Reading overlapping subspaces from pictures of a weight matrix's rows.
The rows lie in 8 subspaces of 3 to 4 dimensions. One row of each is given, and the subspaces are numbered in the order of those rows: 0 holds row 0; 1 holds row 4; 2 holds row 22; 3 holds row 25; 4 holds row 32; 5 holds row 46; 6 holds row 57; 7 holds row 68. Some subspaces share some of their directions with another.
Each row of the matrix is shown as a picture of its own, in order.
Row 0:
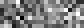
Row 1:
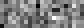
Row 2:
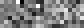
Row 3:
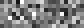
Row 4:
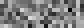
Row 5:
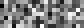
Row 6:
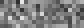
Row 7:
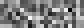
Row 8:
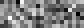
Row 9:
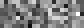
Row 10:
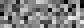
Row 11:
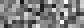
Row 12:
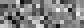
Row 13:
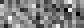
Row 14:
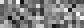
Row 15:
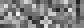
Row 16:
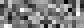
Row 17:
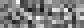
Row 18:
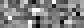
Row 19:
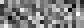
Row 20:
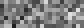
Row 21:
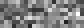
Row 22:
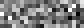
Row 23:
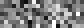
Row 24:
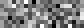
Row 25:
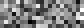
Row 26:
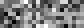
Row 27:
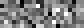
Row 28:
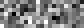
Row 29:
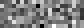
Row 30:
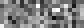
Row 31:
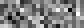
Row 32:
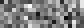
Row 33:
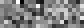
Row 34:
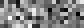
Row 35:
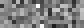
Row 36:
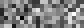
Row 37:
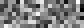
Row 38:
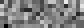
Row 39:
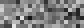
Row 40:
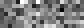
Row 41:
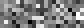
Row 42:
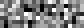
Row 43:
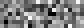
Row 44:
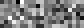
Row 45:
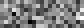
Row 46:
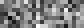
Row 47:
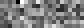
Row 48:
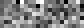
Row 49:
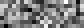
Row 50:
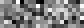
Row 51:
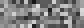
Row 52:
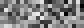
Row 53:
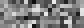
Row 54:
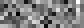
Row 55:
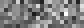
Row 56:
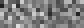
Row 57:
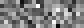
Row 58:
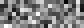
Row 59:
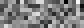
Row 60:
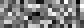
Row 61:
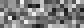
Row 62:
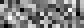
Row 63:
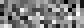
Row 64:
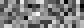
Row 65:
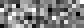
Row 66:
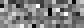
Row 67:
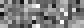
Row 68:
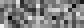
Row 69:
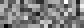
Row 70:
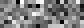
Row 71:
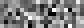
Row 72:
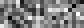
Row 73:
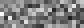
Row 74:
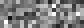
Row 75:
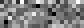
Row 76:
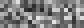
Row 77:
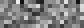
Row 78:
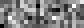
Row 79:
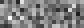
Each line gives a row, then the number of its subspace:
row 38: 1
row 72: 7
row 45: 3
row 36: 0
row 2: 5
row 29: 6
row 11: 1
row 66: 6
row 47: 5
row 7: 1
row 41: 3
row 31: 4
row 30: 7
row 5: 0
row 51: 0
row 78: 7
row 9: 7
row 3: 3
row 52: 5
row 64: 4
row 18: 0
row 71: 1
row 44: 5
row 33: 2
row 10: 2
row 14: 6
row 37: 3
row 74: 1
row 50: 2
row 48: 2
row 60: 4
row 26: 5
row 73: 2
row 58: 3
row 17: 1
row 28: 7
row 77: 3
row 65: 7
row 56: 0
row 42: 4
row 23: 6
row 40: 5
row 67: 1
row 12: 4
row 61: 2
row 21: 0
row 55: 5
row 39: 0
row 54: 4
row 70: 4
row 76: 1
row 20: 0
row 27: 6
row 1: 7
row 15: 4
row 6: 0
